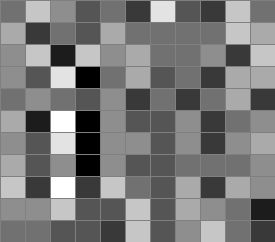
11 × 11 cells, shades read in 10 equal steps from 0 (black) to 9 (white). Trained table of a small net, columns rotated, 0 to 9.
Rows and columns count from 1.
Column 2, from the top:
7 2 7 3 5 1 3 3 2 5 4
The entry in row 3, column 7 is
4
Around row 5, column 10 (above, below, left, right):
6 4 4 2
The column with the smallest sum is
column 4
